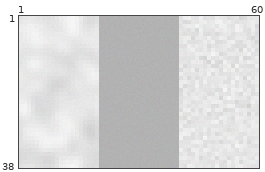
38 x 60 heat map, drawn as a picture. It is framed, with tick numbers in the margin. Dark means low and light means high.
It is made of 1 by 3 panels. Panel 1,1: very high, blotchy, faint in contrast. Panel 1,2: high, flat. Panel 1,3: very high, fine-grained, faint in contrast.
